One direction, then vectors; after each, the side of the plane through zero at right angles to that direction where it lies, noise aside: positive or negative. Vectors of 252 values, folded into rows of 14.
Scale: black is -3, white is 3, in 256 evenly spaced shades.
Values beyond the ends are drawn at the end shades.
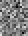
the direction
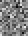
positive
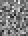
negative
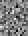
positive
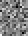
positive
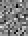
positive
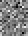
positive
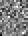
negative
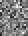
negative
